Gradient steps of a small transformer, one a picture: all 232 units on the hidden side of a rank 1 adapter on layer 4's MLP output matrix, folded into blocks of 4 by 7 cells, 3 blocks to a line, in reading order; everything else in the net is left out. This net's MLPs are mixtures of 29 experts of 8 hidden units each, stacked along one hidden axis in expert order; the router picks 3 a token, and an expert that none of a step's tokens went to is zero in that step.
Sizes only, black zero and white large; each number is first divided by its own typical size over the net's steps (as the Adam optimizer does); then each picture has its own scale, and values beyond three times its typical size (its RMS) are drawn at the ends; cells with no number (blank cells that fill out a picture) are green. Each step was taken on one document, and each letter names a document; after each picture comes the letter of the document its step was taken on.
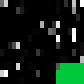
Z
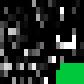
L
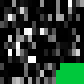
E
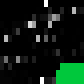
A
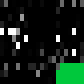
Z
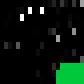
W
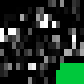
L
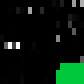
W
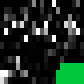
E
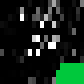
L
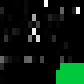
A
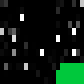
Z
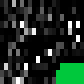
E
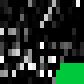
L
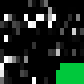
E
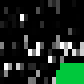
L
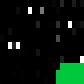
W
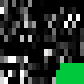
E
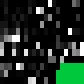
L
